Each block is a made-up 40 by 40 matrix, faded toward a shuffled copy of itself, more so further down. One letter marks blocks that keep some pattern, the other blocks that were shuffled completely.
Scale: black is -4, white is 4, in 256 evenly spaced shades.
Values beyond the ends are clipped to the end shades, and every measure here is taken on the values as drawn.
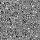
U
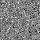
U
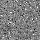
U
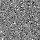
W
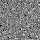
U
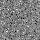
W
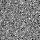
U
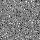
W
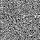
U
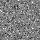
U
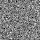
U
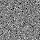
W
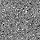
W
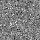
W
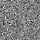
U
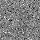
W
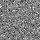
W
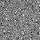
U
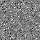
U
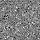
U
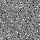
W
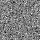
W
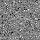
U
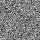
W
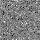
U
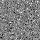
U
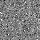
U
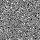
W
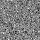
U
